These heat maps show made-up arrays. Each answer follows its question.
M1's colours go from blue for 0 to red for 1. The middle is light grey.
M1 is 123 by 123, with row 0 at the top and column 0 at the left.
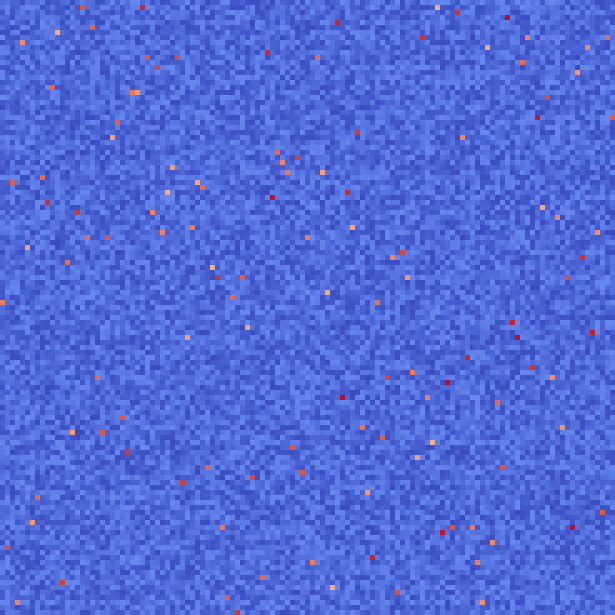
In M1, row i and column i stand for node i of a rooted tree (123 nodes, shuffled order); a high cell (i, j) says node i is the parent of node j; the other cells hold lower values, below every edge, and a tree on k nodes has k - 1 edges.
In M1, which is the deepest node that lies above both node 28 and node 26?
1
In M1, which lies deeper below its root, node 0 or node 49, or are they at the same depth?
node 49
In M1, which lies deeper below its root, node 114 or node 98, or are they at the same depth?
node 98
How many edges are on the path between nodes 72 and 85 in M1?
1
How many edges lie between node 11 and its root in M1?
5
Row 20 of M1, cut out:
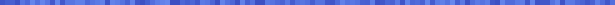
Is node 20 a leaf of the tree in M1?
yes
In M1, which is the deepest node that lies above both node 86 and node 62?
112
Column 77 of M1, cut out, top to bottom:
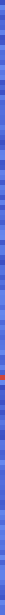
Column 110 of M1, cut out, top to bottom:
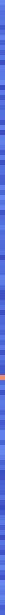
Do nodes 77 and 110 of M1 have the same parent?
yes
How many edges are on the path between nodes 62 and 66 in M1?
5
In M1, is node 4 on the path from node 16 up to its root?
yes
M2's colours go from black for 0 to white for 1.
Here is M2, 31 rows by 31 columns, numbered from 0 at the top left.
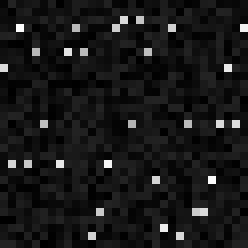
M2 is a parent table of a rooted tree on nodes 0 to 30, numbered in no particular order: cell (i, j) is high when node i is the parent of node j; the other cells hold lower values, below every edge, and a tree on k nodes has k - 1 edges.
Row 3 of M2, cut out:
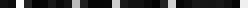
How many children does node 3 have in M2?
5
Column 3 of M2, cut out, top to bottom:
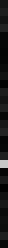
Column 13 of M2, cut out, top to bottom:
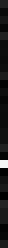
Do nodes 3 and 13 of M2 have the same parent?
yes
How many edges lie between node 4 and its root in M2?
1
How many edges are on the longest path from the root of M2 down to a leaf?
10
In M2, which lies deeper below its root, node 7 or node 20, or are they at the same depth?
node 7
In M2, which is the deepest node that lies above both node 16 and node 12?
15
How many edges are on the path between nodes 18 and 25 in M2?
11
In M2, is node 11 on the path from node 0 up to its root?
no
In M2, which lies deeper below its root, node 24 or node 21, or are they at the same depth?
node 24
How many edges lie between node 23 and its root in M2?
7
